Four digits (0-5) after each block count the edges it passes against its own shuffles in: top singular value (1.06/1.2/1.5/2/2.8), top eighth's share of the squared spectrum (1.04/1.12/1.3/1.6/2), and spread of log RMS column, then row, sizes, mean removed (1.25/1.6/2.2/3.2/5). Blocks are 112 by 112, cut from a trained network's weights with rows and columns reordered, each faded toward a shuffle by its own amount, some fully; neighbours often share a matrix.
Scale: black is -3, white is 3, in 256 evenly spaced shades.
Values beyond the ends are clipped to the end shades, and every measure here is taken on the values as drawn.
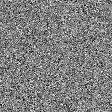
0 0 0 0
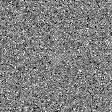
0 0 0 0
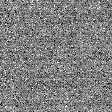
2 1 1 0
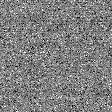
1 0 0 0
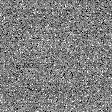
1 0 0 0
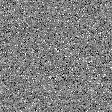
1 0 0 0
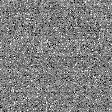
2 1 1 0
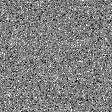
0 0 0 0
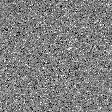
0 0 0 0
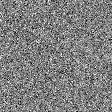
0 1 0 0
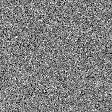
1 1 0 0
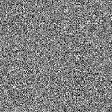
3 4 2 1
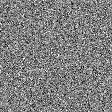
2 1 0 0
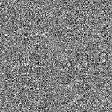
3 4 2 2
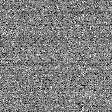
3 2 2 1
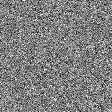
1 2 0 0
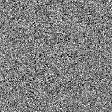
2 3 1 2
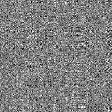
3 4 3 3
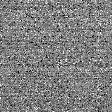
2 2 2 0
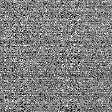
3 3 3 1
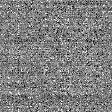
3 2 2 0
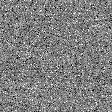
1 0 0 0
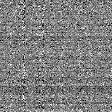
3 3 3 0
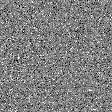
1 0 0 0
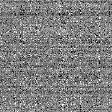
3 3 3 1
